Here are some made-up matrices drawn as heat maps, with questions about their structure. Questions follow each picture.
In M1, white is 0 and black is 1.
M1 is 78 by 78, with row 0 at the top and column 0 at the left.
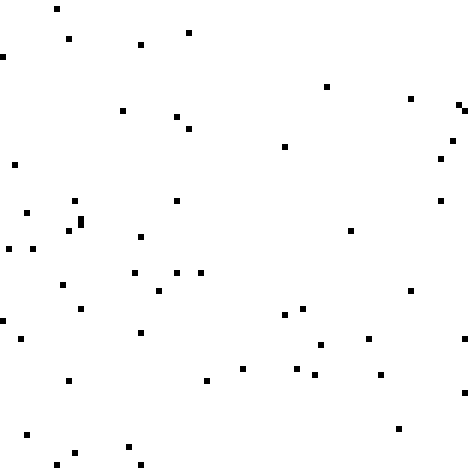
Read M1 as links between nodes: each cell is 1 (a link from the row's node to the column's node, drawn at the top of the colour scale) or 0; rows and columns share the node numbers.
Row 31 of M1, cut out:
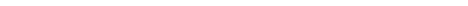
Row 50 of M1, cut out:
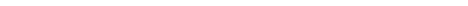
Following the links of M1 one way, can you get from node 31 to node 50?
no
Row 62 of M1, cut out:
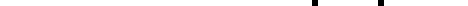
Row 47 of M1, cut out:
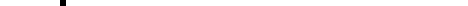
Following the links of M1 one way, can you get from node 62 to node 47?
yes
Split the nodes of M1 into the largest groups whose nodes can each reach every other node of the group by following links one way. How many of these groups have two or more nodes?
0
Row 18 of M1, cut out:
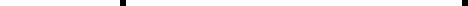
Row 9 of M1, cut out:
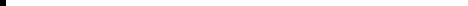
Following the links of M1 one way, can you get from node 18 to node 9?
yes
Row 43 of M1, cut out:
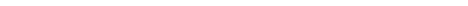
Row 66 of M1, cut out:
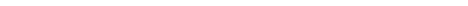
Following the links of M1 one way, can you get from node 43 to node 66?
no
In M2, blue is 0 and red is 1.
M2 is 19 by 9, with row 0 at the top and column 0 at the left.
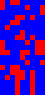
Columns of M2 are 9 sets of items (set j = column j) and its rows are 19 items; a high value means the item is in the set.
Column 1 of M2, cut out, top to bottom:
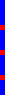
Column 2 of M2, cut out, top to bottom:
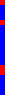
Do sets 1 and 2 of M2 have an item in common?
no
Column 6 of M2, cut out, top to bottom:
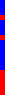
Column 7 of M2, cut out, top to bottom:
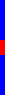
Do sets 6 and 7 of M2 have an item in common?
no
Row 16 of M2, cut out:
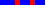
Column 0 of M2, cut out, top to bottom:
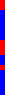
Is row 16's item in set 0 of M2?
no
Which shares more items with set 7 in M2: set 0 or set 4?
set 0
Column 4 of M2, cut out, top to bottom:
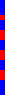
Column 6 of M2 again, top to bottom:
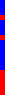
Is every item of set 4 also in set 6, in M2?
no
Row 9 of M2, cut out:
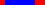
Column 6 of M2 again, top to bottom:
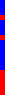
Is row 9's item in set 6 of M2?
no
